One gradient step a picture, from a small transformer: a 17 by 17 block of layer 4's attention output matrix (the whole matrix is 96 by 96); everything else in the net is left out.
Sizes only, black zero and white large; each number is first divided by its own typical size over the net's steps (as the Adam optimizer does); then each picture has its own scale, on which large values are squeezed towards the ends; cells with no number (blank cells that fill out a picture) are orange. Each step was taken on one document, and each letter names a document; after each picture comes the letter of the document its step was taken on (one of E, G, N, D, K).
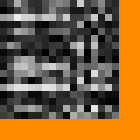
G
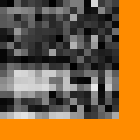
G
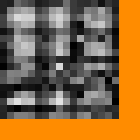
G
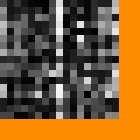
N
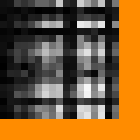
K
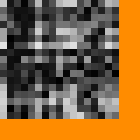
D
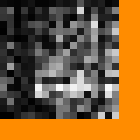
N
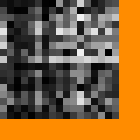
D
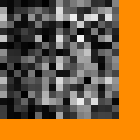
N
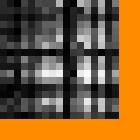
K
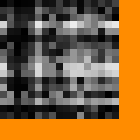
D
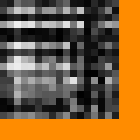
G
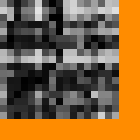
D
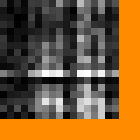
K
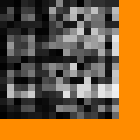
N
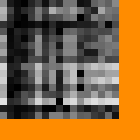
D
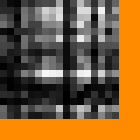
K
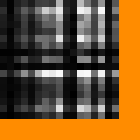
K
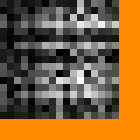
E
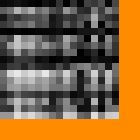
G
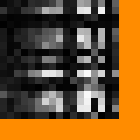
K
